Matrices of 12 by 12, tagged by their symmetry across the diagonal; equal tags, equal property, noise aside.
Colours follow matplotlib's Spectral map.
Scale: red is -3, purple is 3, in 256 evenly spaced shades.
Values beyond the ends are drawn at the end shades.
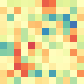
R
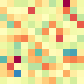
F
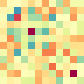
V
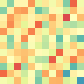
V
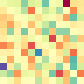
R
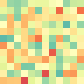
F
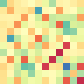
V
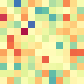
R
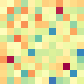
V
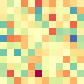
R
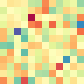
R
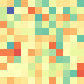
F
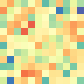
V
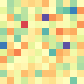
F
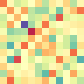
V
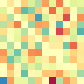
F
